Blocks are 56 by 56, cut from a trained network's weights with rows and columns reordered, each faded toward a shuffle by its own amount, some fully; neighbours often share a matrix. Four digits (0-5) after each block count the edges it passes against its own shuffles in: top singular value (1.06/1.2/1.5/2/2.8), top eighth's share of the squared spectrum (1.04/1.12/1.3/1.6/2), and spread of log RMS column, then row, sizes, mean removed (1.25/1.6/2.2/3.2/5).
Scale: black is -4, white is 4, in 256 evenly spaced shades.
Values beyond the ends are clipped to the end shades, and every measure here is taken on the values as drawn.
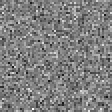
0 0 0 0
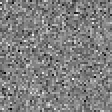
0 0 0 0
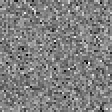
2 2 0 0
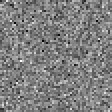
0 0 0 0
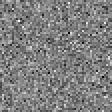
0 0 0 0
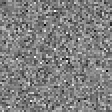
0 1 0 0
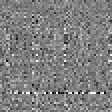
3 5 1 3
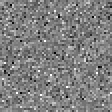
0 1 0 0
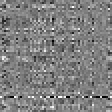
3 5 2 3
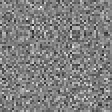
4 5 2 2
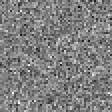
2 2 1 0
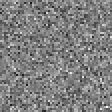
2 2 0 0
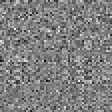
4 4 1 3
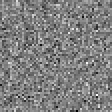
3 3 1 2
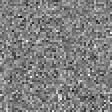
2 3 0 1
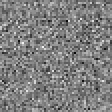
2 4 0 2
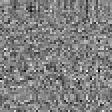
3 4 1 3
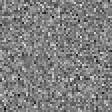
2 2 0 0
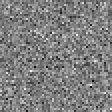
1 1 0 0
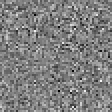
3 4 2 2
